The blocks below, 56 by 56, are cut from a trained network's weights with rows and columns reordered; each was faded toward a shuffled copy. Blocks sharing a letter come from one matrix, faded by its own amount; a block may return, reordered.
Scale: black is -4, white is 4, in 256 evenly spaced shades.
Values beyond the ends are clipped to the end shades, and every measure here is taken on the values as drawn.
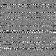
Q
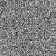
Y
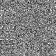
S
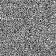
S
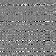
Q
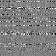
Q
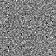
Y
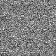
S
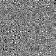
Y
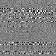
Q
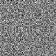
Y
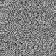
Y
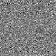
Y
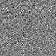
Y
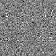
Y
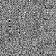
Y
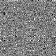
Y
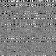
Q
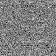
S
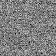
S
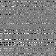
Q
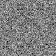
S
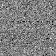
S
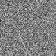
Y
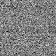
S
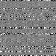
Q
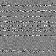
Q
